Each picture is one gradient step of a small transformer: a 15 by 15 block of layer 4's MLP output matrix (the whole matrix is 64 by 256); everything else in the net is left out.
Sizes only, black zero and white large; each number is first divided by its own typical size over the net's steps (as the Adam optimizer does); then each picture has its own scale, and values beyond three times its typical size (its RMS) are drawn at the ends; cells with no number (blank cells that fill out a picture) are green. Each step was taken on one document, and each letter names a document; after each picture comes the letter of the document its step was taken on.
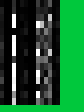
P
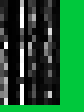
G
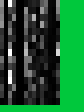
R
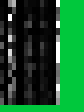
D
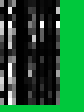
D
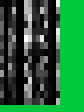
R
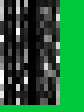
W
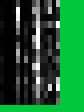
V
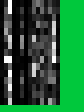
G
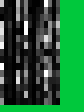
W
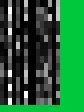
W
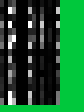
D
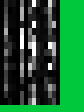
G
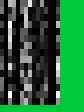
R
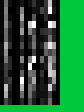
G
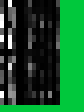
D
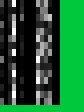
P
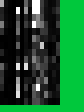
V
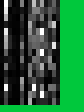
G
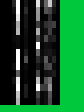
V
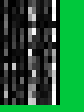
G
